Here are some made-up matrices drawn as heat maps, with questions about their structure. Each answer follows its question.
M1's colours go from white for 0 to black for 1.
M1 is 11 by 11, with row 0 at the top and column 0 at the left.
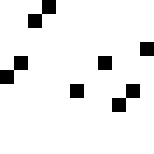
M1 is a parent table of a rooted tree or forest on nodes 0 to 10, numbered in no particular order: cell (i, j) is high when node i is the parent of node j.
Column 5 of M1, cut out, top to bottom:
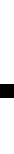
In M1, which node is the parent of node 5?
6
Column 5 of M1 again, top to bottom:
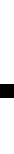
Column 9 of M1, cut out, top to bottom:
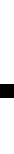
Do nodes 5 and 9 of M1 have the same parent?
yes
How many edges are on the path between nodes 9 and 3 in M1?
4
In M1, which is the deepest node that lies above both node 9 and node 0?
6
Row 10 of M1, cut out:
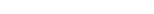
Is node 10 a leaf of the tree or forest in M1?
yes
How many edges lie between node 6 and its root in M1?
0
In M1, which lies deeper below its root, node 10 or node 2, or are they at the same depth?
node 10
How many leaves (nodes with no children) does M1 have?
4
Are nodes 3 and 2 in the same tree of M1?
no
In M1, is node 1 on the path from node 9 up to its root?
no
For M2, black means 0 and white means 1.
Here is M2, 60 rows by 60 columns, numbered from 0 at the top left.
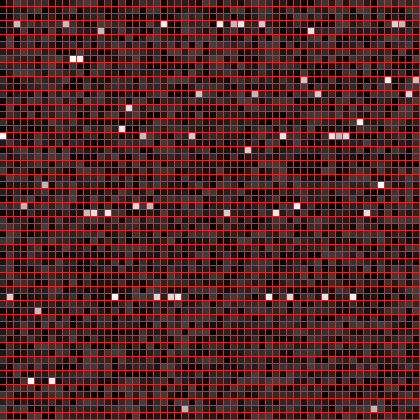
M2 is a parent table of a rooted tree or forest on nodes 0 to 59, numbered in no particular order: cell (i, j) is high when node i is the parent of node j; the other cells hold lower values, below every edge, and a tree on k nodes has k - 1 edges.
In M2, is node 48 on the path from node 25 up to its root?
no
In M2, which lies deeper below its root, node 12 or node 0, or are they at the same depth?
node 0
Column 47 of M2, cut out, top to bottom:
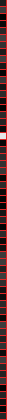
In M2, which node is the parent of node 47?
19
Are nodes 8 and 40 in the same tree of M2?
no
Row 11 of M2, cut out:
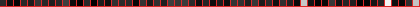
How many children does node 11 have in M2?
3
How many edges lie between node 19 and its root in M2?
1
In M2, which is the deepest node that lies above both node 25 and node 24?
42
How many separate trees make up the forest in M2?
3
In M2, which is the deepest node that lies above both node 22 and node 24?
42
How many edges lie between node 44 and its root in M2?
6
